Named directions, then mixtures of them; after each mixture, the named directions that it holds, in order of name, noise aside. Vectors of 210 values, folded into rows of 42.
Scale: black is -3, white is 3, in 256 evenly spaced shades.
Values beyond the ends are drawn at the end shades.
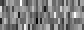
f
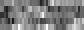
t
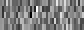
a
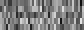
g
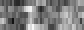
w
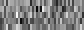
a, g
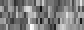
g, w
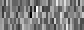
a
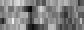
w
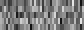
g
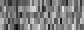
g, w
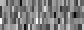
f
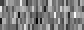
f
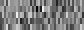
a, g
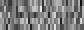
g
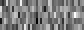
f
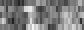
w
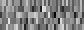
f, g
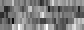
t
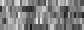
f, w
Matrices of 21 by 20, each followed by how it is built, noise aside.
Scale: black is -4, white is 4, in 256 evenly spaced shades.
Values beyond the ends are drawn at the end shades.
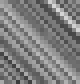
Toeplitz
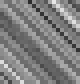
Toeplitz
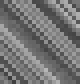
Toeplitz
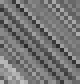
Toeplitz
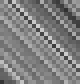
Toeplitz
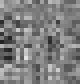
low rank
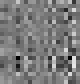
low rank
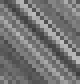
Toeplitz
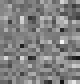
low rank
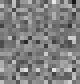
low rank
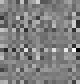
low rank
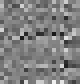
low rank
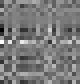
low rank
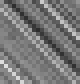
Toeplitz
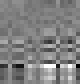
low rank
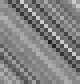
Toeplitz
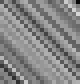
Toeplitz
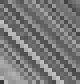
Toeplitz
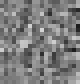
low rank
